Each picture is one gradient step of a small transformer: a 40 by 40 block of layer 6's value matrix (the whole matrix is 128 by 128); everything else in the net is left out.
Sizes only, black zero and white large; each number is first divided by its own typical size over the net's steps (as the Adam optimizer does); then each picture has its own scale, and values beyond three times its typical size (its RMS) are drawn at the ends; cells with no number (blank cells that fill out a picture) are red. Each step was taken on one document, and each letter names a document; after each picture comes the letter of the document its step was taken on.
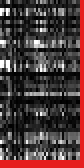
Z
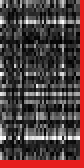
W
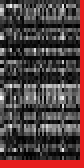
W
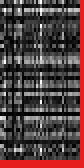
W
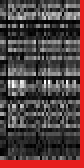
W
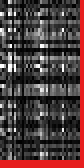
Z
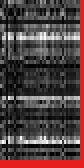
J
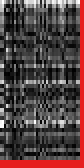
W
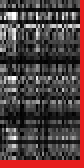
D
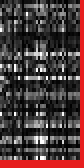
Z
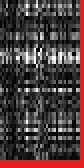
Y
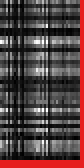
J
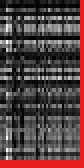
D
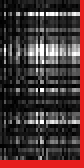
Y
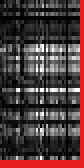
Y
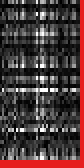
D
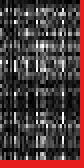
Z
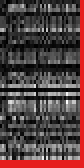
W
